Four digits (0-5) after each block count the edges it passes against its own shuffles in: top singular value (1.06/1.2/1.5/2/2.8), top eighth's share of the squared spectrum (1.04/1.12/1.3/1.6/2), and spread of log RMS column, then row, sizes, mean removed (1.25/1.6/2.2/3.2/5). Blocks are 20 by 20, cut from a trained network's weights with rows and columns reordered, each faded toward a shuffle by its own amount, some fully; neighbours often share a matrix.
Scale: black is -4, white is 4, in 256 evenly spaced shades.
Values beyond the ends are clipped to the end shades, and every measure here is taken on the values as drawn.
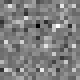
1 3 0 1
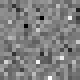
0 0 0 0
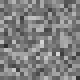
0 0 0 0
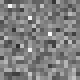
1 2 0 0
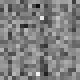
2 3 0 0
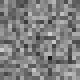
0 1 0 0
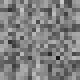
2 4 0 0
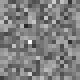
0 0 0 0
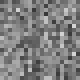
2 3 0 0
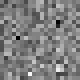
2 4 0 0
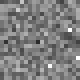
0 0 0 0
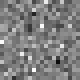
1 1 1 0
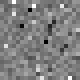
0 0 0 0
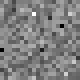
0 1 0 0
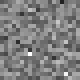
1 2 0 0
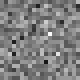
0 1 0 0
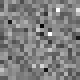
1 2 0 0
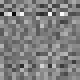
3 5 0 2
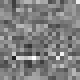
3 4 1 2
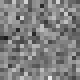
0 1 0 0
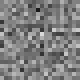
2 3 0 1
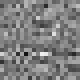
3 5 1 2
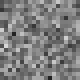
0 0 0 0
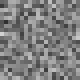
1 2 0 0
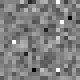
2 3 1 0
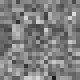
3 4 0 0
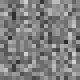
2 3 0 0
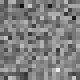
0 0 0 1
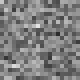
1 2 0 0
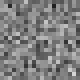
1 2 0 0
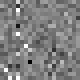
2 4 1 0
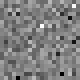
1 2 0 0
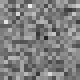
2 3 0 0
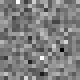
1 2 1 0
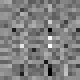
3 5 1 0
